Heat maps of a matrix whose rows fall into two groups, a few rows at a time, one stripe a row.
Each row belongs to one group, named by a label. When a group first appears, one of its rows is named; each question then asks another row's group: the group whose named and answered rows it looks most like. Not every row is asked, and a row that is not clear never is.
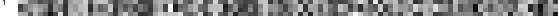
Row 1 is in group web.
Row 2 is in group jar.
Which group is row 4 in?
web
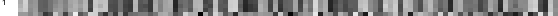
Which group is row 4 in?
jar
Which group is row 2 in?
web
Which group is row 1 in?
web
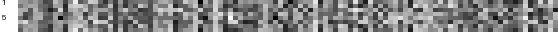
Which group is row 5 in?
jar
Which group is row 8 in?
jar
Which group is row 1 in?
jar
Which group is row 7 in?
jar
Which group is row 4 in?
jar
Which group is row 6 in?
web
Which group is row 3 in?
web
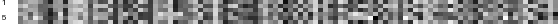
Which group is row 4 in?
web
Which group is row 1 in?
jar
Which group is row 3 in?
jar
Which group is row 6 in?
jar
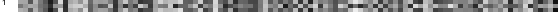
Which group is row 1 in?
web
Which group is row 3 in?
web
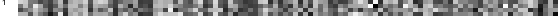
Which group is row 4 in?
web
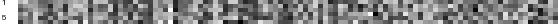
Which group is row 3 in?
jar
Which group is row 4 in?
web
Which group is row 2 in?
jar
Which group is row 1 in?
web
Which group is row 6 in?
jar
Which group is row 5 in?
web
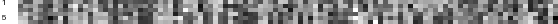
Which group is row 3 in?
jar
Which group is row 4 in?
web
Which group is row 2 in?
jar
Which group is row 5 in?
web
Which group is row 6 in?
web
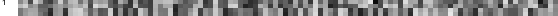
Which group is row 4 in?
jar
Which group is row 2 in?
web
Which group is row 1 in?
web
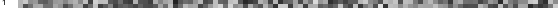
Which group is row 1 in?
web
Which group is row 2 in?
jar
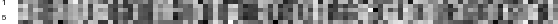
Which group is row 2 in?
web
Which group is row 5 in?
web
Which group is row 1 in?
jar
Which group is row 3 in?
web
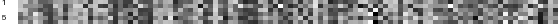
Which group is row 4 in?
web
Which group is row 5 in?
jar
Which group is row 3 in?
web
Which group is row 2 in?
jar
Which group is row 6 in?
web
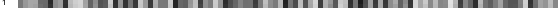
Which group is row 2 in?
jar
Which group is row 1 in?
jar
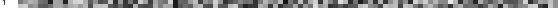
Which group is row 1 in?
jar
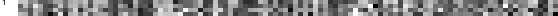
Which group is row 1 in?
web
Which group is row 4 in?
web
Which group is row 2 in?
web
